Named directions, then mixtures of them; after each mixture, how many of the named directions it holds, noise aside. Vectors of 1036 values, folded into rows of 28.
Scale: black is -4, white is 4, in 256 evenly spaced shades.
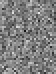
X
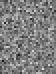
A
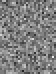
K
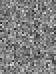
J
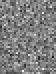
two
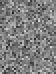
two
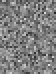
two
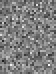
three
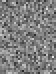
one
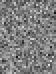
three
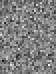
three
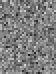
three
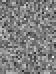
one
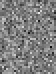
three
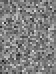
one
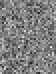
two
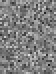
two
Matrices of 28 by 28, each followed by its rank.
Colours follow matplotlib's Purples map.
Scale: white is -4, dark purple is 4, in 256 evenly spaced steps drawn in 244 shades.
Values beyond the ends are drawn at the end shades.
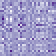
three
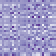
three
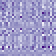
three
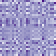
three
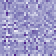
five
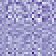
three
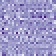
five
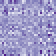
five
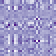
three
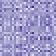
three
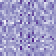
five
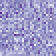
five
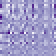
three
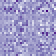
five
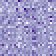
five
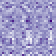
three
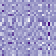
three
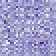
five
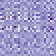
three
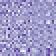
five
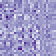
five
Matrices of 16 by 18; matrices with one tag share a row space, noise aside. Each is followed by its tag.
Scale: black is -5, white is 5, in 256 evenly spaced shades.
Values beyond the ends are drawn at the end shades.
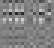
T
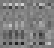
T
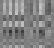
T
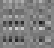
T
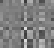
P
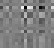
P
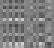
T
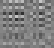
T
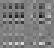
T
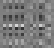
T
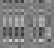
T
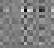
P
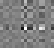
P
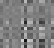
P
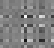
P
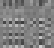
T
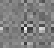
P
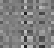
P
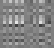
T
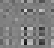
P
